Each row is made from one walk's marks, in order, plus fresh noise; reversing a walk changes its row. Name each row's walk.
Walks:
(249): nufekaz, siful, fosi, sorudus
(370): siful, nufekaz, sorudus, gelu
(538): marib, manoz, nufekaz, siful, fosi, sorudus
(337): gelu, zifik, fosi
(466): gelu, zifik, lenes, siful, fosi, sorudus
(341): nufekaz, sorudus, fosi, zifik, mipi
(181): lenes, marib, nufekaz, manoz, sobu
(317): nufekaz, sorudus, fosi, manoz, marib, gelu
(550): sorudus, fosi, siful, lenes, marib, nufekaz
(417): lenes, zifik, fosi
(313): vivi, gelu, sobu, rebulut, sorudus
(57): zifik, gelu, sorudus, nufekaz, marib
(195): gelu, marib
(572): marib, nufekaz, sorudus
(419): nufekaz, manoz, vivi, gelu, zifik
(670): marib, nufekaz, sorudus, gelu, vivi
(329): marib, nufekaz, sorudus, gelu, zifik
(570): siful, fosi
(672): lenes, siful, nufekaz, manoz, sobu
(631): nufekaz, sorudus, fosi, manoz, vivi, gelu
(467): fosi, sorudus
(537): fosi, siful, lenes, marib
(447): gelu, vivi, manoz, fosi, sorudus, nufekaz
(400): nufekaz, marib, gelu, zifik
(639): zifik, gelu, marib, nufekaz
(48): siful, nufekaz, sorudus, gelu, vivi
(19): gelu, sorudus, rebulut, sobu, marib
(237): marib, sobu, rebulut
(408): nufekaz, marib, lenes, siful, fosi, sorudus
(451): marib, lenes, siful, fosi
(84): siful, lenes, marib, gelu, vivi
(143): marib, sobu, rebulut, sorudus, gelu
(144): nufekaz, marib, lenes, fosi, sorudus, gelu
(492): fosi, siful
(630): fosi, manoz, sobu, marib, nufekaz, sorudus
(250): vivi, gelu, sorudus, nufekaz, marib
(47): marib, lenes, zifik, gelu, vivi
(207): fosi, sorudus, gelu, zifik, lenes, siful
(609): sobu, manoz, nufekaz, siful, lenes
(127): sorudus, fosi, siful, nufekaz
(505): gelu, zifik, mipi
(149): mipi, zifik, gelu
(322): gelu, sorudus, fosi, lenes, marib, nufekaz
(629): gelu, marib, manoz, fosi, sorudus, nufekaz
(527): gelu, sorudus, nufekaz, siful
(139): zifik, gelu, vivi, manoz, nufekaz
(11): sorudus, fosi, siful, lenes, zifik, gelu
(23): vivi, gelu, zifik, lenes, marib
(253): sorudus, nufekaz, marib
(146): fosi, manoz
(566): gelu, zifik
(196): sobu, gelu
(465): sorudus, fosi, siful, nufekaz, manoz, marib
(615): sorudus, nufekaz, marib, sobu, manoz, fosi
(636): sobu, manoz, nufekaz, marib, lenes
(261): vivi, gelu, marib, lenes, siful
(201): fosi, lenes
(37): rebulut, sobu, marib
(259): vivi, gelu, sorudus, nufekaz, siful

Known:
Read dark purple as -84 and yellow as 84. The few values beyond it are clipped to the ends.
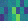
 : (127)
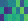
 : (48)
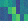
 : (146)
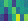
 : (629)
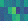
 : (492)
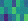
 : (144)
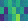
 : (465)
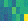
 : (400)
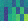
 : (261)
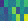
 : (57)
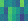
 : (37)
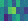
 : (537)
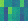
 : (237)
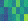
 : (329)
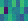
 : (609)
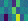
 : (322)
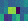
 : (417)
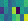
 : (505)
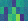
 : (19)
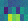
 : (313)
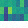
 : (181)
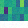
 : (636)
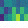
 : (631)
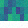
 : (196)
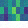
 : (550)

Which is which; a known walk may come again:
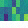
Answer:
(195)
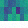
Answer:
(196)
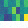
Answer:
(639)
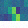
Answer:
(467)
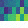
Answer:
(259)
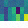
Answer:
(23)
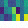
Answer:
(337)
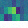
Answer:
(201)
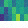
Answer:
(317)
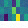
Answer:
(322)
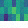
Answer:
(144)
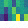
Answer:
(629)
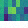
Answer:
(451)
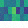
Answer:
(570)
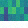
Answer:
(408)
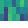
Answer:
(143)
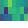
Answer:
(538)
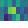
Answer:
(537)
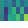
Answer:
(261)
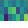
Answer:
(47)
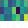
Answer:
(505)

